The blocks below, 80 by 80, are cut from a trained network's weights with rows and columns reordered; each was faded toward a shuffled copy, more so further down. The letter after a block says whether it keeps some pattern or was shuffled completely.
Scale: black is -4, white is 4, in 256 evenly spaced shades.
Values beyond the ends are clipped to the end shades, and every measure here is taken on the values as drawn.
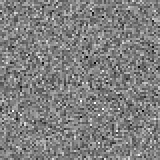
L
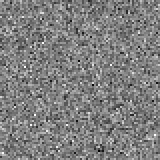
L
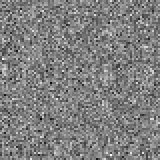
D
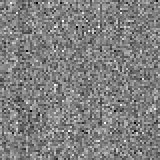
D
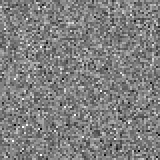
L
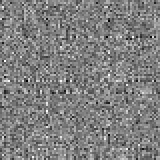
D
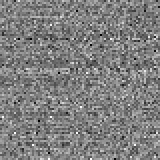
D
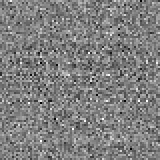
D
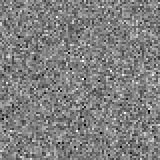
L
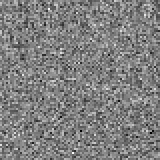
D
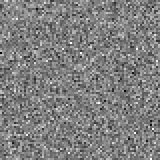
L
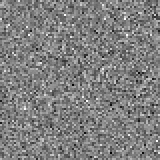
L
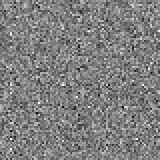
D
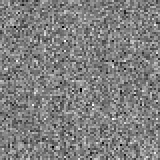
D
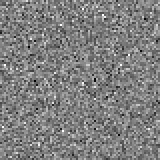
L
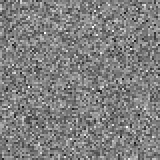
L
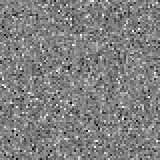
L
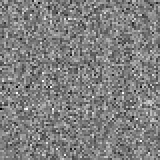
D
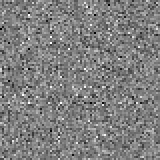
D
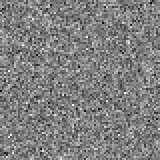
L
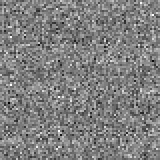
D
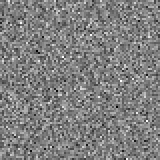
L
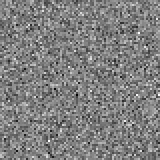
L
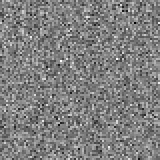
D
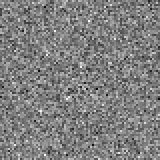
L
